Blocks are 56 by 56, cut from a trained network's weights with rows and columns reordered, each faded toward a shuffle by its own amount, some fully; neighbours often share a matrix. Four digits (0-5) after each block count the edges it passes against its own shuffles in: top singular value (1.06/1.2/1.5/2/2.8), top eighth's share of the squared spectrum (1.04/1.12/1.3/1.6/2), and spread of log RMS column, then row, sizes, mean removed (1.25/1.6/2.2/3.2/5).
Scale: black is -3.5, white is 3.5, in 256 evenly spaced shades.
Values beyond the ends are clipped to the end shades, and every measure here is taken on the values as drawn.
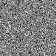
0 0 0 0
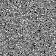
0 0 0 0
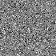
2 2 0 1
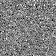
1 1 0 0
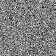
1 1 0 0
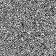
0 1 0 0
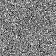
1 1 0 0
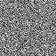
2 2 0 1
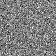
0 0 0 0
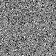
0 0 0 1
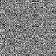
4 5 2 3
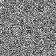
3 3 1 1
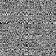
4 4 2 3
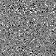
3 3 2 2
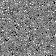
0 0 0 0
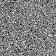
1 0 0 0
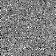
2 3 2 2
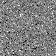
0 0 0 0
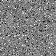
1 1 0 1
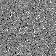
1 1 0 0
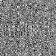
2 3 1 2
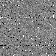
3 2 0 1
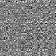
3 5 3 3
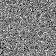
0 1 0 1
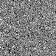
0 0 0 0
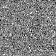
2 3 0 1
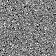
1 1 0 0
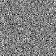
3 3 0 2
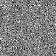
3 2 0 1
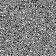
1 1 0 0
